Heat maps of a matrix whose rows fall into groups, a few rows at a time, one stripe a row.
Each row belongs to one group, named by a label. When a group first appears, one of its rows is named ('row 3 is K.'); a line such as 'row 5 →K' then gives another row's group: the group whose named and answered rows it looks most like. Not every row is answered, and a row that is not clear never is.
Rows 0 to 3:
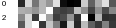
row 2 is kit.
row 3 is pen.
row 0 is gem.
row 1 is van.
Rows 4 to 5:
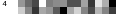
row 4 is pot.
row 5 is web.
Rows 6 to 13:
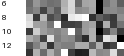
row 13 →gem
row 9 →van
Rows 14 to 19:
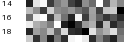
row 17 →van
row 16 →pen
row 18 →gem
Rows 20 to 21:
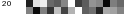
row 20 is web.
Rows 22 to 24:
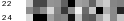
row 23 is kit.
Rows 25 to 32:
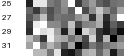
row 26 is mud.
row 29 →web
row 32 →van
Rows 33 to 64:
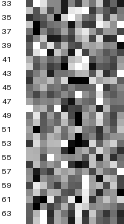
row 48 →van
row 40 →pen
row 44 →gem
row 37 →mud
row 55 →kit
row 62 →mud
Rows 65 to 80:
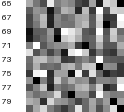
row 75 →pen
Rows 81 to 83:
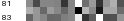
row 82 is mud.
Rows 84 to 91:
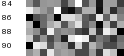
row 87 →kit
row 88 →pot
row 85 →van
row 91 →pot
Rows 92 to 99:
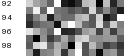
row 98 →pen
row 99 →kit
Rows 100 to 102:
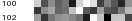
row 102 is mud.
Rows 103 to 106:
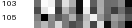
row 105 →mud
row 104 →pen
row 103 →pen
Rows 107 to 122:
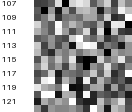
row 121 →gem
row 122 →mud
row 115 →gem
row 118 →pen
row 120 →pen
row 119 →van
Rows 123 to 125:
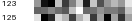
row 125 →kit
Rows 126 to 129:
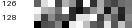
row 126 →pen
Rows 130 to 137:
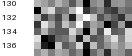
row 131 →web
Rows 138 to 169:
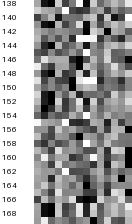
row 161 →pot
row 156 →pot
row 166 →gem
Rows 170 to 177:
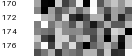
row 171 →mud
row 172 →van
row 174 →pot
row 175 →kit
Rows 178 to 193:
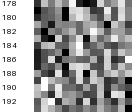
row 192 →pen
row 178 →gem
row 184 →web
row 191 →pot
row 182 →mud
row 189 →web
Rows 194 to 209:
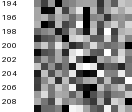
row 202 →gem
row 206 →gem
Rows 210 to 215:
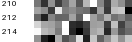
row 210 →mud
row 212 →mud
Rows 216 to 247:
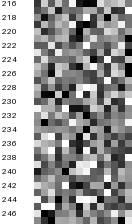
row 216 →gem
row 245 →pen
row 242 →van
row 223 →pot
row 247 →kit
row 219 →gem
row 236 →van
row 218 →kit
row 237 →pen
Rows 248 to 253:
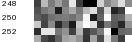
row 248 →gem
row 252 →web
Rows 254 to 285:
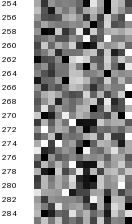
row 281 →van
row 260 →gem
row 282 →mud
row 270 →kit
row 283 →pot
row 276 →mud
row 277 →gem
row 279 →gem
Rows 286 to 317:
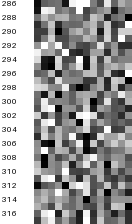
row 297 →pot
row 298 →van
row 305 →gem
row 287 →web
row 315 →pot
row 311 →pen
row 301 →pen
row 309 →kit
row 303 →pen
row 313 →kit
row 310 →van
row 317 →pen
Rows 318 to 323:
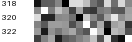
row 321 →kit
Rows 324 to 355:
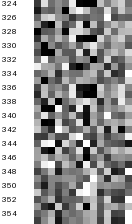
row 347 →pen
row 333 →van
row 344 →pen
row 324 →gem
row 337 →gem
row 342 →kit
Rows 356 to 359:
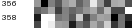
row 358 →web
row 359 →web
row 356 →mud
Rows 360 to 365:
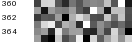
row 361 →mud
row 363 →pen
